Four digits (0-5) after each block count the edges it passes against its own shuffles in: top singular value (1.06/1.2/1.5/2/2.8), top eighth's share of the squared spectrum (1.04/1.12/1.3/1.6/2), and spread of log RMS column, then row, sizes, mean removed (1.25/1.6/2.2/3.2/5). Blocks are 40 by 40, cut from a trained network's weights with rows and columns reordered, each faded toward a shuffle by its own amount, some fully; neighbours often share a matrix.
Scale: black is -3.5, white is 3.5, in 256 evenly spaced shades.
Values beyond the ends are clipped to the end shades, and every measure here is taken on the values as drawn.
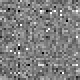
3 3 1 1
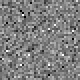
0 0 0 0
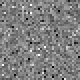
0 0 0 0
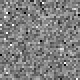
0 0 0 0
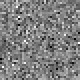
0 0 0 0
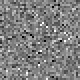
1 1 0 0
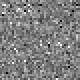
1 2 0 1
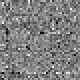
3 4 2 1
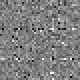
3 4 1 1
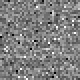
0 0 0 0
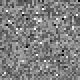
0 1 0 1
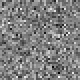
3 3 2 2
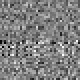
4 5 0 3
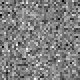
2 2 0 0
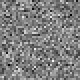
2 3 0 1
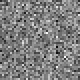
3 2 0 0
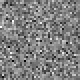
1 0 0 0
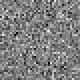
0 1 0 0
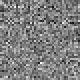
3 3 1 2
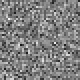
0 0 0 0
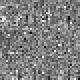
3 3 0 2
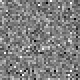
2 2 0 1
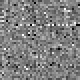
2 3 0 1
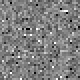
1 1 0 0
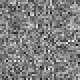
3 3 0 1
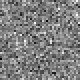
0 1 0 0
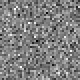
1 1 0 0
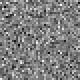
1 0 0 0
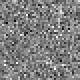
2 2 0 0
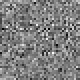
3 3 1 2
